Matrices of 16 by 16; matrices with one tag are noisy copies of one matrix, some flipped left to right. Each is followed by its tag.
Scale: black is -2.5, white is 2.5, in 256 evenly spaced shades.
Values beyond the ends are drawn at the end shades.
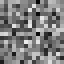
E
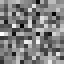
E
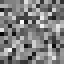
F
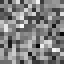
F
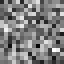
F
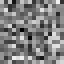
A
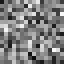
F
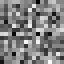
E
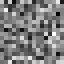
A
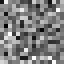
A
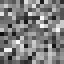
F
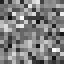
F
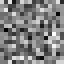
A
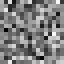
A
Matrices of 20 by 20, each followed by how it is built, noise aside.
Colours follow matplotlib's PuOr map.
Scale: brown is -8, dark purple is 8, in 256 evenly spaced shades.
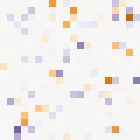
sparse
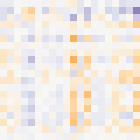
low rank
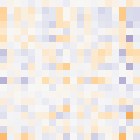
low rank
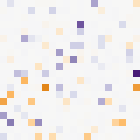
sparse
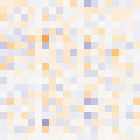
low rank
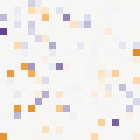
sparse
